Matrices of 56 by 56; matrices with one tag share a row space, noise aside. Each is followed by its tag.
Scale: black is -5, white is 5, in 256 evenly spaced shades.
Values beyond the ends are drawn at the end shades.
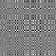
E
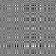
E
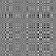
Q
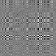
Q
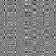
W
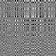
E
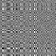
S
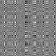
W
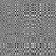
E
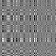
S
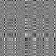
W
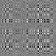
Q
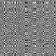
W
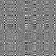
W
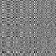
S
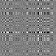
Q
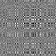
E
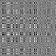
S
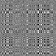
Q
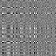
S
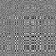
E
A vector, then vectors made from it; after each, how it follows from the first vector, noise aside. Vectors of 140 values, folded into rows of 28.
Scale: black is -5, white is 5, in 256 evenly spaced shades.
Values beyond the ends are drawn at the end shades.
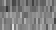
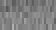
shrunk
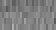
shrunk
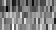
scaled up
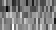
scaled up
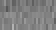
shrunk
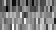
scaled up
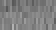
shrunk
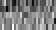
scaled up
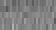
shrunk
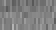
shrunk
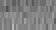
shrunk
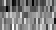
scaled up
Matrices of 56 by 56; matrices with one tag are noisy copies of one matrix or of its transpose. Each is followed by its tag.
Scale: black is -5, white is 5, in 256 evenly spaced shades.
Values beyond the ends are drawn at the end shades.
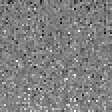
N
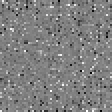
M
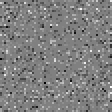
M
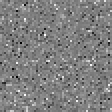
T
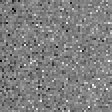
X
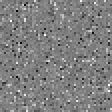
T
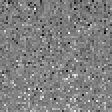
N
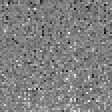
N
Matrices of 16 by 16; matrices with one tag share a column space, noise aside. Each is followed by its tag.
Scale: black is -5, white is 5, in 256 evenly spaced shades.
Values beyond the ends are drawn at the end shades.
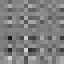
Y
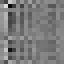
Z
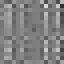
Z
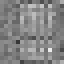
Z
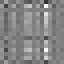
Z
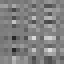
Y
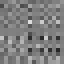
Y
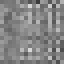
Z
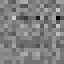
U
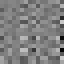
Y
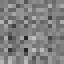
Y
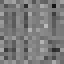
Z
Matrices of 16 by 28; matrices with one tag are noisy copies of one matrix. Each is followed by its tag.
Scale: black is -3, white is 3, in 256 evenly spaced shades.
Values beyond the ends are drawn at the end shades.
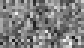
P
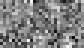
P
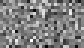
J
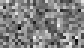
P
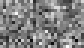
P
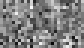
P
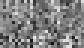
P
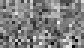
P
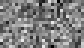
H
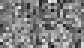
H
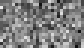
H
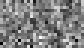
P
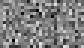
J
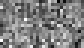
H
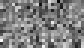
H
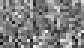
P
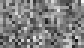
P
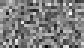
J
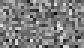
J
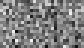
J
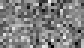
H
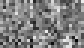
P
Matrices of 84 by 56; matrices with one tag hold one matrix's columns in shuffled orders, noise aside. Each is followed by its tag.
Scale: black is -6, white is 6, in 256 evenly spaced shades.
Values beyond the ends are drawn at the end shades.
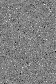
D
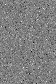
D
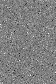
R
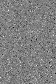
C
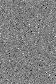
R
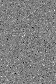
C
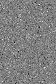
D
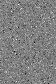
D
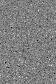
C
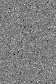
D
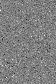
C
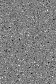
C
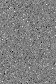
D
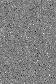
R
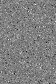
D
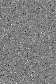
R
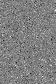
C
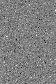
C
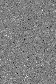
C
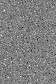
C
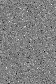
D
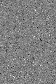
C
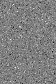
D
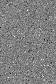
C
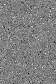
D
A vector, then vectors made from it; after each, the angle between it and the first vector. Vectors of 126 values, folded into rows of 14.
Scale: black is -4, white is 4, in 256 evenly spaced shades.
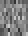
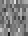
nearly opposite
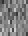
orthogonal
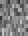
orthogonal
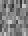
orthogonal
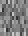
orthogonal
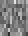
nearly opposite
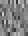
partly opposed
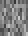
nearly parallel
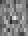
partly aligned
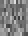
nearly opposite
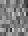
orthogonal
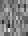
partly opposed
